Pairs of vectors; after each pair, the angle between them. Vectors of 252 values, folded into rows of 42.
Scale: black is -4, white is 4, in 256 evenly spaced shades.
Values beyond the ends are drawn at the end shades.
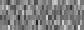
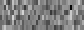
partly aligned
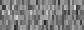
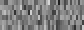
orthogonal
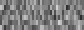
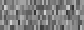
partly opposed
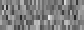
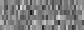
partly aligned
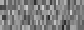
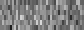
partly aligned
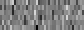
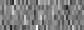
nearly opposite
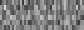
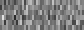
partly opposed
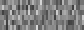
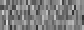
nearly opposite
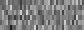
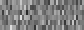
nearly opposite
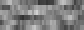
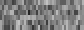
partly opposed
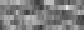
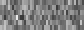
orthogonal
